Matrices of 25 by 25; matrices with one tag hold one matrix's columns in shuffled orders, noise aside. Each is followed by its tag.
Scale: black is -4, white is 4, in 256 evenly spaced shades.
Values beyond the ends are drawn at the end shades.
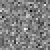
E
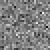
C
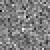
E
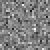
E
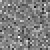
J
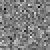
J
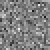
E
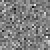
J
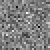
C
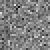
J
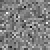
C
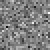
C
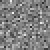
C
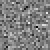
C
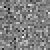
J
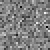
C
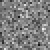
E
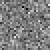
J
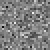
C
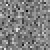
E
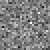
C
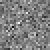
C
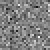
J
